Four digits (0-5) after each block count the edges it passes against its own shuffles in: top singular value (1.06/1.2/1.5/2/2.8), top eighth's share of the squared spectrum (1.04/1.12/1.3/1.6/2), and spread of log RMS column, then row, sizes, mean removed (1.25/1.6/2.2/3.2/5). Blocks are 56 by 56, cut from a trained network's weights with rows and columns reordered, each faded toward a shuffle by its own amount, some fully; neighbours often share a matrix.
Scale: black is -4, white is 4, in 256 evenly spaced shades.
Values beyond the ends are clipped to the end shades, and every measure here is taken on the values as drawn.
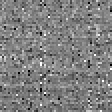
2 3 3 0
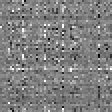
3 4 3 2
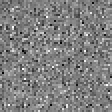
2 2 0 2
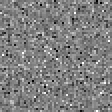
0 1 0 0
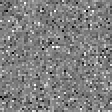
0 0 0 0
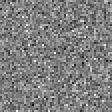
1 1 0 0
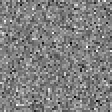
0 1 0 0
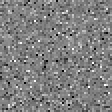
0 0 0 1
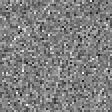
0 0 0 0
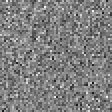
1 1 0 0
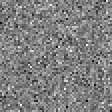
0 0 0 0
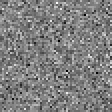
1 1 1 0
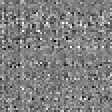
2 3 0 3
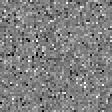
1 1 0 0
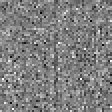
1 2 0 2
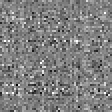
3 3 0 3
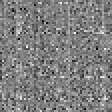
2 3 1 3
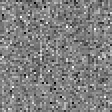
1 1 0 0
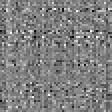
3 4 0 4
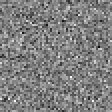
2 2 0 0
